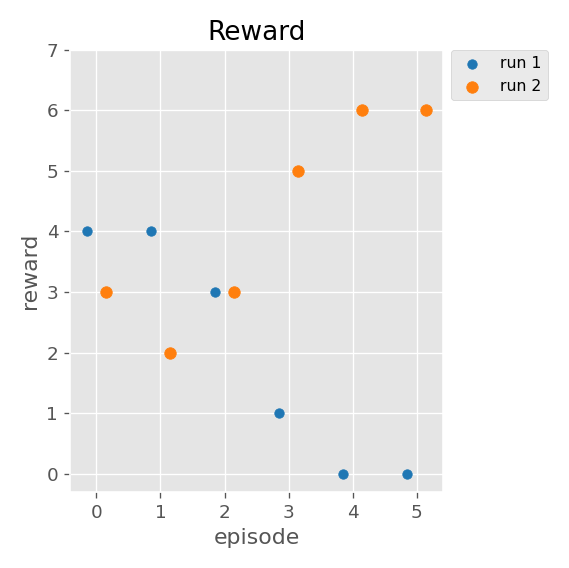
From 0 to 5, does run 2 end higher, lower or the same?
higher
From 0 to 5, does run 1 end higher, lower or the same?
lower
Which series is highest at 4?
run 2
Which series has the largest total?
run 2
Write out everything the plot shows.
Title: Reward
x-axis: episode, ticks 0 1 2 3 4 5
y-axis: reward, ticks 0 1 2 3 4 5 6 7
Legend: run 1, run 2
Values:
run 1: 4 4 3 1 0 0
run 2: 3 2 3 5 6 6
